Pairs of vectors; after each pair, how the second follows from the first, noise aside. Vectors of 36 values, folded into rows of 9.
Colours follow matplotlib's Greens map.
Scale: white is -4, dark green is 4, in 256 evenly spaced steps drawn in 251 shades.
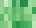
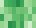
reversed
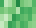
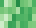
copied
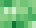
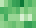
reversed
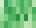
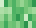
sign-scrambled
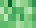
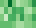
copied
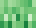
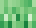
copied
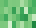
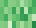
copied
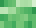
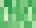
shuffled
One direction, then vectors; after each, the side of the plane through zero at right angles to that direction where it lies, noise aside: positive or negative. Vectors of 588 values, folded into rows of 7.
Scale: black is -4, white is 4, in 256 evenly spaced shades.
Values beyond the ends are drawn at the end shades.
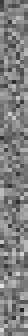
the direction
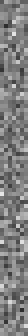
positive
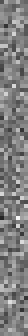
positive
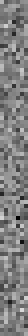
negative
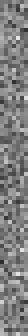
positive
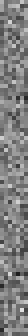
negative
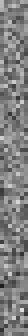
negative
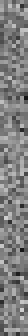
negative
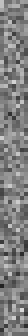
negative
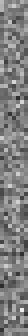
negative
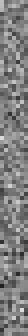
negative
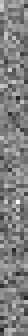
negative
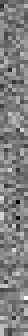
positive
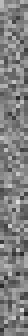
negative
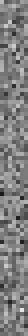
negative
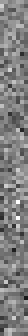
negative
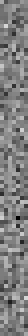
negative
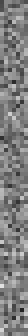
positive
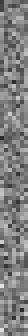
positive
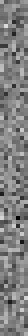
negative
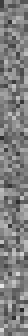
positive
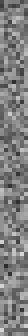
positive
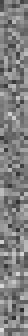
positive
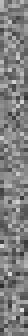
negative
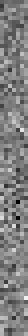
positive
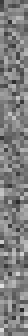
positive
